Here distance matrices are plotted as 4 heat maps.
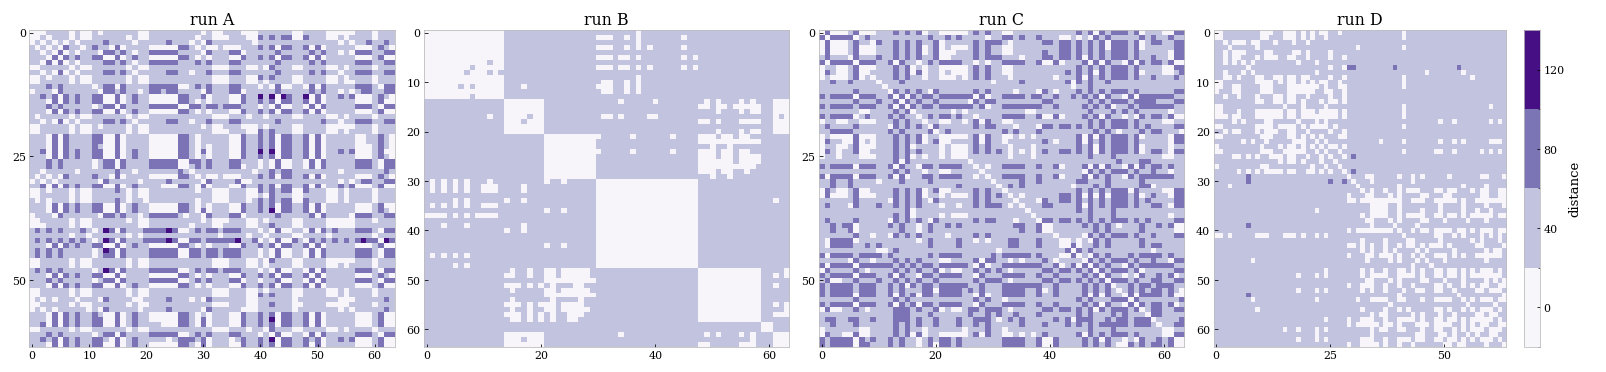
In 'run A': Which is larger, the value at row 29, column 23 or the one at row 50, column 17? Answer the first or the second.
the second
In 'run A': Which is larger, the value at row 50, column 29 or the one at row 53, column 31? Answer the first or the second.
the first
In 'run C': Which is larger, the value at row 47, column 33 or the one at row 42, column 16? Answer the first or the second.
the first
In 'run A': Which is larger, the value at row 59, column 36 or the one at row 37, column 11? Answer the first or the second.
the second
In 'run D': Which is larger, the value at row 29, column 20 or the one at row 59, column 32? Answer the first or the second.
the first
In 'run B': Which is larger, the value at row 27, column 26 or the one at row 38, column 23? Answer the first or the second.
the second
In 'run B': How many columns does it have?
64
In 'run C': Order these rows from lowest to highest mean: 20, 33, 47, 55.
33, 20, 55, 47
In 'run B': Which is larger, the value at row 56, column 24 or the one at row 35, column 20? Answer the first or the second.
the second
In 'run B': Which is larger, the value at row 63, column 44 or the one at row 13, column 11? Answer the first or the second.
the first
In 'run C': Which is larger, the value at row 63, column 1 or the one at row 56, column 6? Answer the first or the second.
the second
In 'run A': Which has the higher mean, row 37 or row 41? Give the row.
37
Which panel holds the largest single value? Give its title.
run A
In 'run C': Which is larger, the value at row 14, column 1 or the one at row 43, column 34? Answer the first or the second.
the second
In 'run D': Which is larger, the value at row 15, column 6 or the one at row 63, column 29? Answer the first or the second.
the first
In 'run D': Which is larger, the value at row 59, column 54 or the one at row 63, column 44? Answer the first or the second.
the second
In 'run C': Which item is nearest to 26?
14
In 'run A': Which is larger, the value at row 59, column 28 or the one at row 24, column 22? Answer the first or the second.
the first
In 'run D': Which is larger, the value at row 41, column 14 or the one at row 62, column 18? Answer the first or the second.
the first
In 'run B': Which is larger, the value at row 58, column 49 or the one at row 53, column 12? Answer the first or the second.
the second
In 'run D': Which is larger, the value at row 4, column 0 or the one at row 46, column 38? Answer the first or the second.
the first
